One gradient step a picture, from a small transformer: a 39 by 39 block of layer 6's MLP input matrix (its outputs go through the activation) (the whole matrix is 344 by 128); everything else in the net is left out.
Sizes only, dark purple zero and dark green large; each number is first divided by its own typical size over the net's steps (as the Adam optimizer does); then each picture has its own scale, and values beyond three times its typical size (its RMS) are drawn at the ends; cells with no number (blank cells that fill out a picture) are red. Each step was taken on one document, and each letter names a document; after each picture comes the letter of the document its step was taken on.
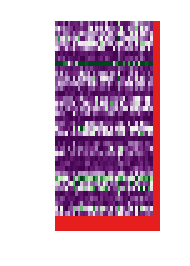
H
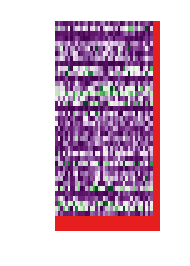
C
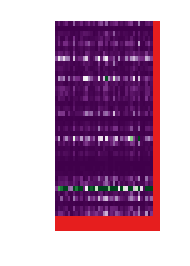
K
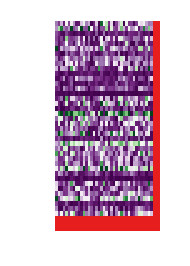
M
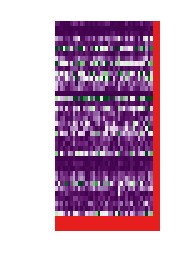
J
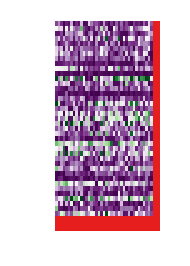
M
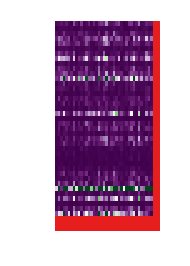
K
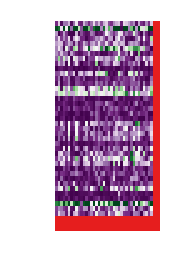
C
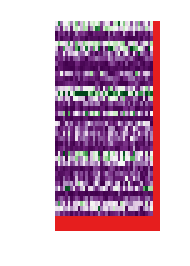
C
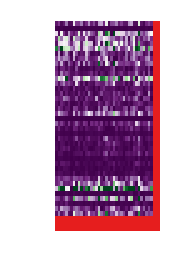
K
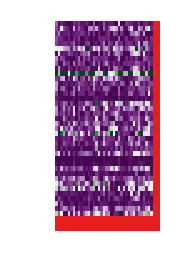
J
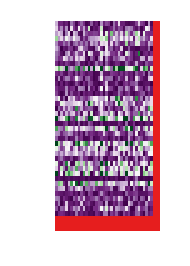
M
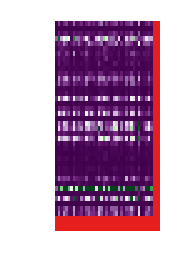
K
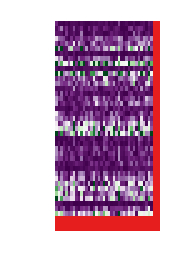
J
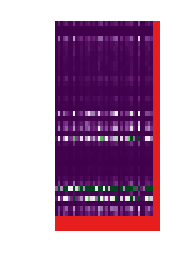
K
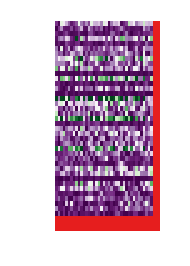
M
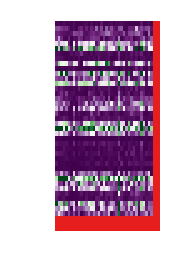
H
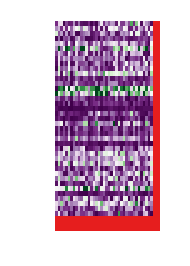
C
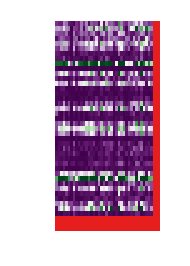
H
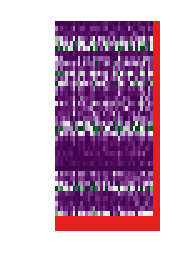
J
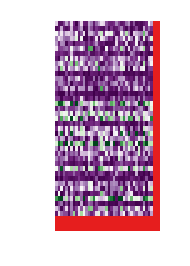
M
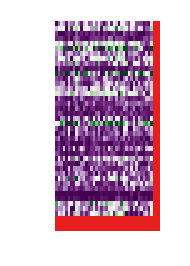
C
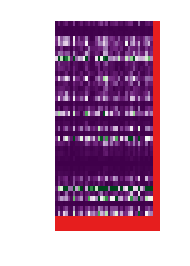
K
